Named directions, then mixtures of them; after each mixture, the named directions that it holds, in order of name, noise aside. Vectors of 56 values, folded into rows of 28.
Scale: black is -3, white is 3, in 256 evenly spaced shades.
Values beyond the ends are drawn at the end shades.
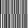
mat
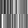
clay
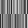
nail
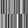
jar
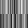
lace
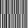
mat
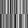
clay, lace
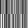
lace, mat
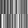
clay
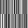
jar, mat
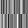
jar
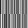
mat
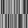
jar, nail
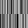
jar, nail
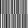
mat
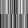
lace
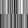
lace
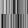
clay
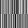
lace, mat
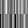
lace, nail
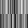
lace
